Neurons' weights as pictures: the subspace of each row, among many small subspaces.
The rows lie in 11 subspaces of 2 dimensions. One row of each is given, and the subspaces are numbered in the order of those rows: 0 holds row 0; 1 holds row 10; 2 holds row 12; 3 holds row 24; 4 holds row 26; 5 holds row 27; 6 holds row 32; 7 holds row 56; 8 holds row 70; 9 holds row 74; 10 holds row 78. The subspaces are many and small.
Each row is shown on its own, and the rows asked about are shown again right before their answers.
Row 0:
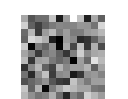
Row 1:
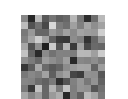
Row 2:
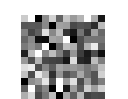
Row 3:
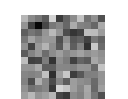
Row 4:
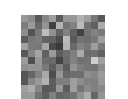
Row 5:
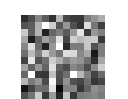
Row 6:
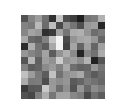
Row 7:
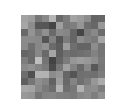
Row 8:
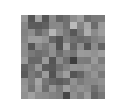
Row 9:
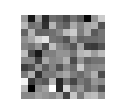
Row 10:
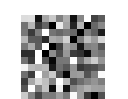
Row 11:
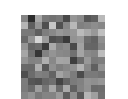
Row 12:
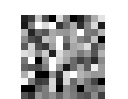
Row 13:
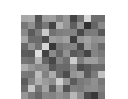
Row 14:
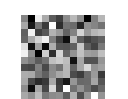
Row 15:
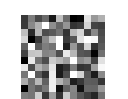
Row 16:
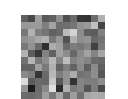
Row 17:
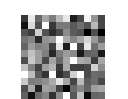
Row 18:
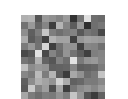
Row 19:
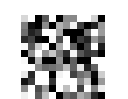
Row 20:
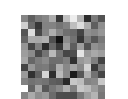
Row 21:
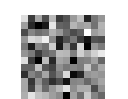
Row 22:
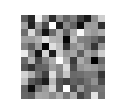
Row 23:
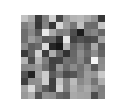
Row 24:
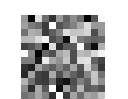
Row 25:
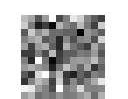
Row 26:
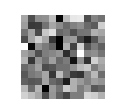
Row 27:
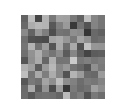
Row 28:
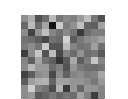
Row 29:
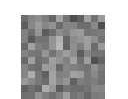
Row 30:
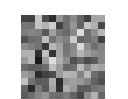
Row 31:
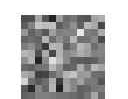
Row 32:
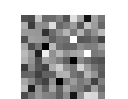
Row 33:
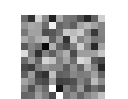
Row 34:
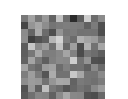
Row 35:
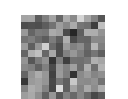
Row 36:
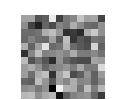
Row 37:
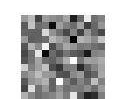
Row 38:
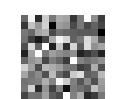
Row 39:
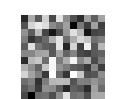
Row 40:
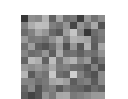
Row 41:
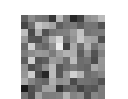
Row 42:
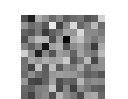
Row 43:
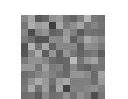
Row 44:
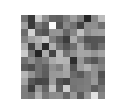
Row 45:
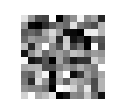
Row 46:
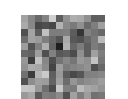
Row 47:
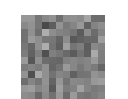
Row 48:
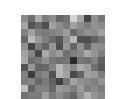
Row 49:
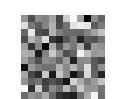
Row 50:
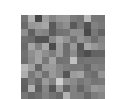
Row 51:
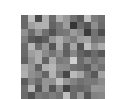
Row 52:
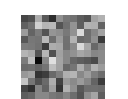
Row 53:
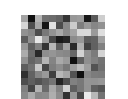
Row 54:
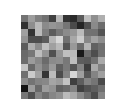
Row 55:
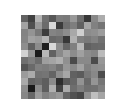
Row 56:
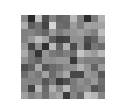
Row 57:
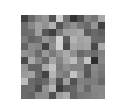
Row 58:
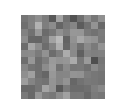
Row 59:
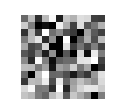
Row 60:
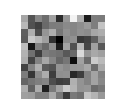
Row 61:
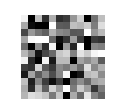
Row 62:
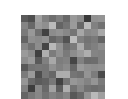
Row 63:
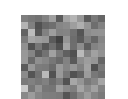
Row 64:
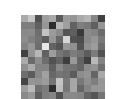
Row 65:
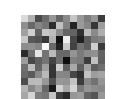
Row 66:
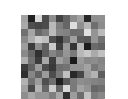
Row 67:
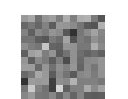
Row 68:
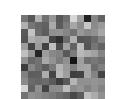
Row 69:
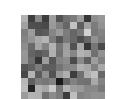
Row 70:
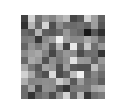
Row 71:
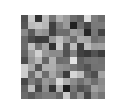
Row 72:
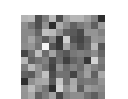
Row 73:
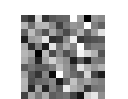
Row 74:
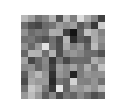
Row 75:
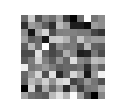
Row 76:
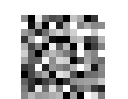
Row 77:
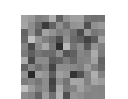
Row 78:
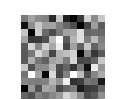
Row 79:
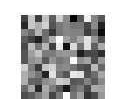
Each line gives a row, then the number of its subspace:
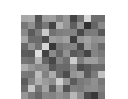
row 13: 1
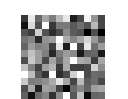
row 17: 8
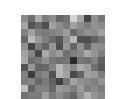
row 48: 6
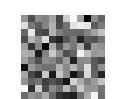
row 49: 10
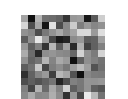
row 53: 8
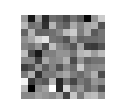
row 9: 9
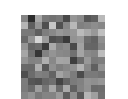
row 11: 8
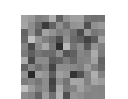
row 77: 6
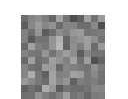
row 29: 0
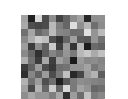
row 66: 5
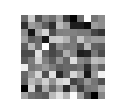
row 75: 10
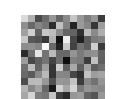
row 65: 8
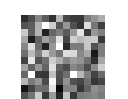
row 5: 6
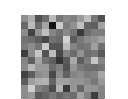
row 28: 4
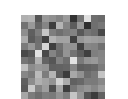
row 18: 1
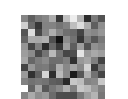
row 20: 10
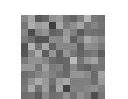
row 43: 4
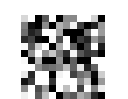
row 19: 3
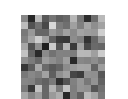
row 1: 7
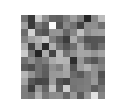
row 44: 4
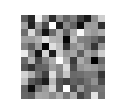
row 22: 4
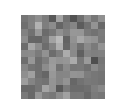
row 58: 0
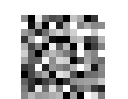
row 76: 8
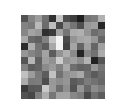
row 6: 4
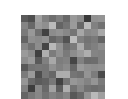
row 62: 1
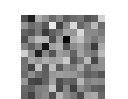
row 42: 8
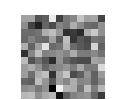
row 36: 3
